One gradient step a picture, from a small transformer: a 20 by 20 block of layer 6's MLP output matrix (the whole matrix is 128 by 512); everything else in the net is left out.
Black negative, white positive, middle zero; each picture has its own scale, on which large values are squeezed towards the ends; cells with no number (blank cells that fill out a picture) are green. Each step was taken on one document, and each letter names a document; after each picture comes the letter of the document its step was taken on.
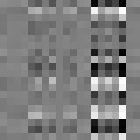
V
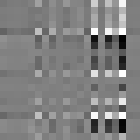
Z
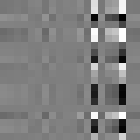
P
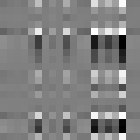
Z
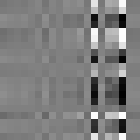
P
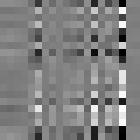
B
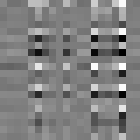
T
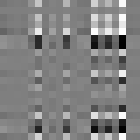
Z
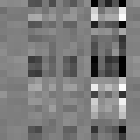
V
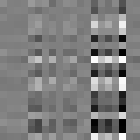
V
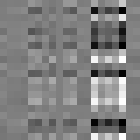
V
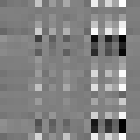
Z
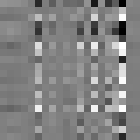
B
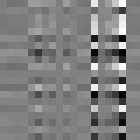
T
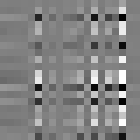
B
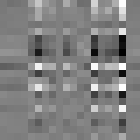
T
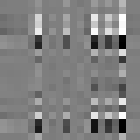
Z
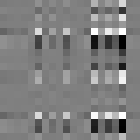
Z
